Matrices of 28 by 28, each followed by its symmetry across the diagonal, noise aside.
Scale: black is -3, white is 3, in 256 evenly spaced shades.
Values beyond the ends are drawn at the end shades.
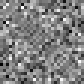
symmetric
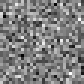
neither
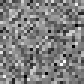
symmetric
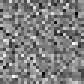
antisymmetric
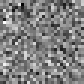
antisymmetric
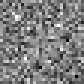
symmetric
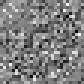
symmetric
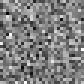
neither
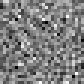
antisymmetric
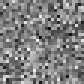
antisymmetric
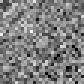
symmetric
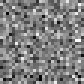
antisymmetric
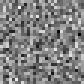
neither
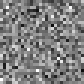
neither
